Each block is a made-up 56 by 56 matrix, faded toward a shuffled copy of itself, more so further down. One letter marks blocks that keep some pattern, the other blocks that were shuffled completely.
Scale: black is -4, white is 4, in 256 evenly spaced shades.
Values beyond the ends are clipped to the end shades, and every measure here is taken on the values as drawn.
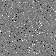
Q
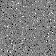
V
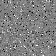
V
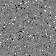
Q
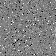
Q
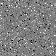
Q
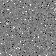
Q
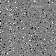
V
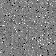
V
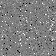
V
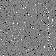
V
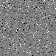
Q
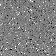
Q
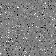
V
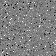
Q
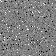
Q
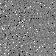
V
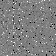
V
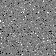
Q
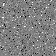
Q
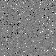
V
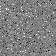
Q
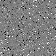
V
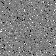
Q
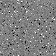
Q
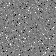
Q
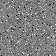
Q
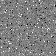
Q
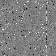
V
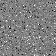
V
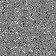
Q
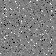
V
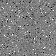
Q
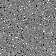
V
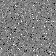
Q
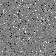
Q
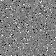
V
